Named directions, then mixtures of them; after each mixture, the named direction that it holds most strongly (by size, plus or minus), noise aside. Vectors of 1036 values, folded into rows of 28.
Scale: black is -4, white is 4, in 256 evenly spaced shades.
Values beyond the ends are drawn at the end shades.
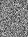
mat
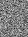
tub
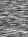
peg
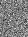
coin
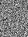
mat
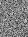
coin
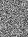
tub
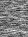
peg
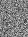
coin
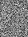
mat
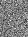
coin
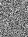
coin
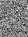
mat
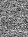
tub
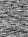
peg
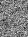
coin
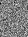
mat
